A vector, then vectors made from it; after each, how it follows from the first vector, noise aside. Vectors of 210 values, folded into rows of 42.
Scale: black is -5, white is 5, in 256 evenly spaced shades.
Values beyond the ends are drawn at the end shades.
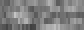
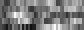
scaled up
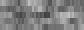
wrapped around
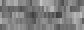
wrapped around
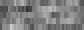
wrapped around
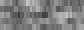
wrapped around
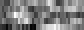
scaled up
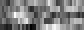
scaled up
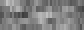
wrapped around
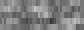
wrapped around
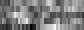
scaled up
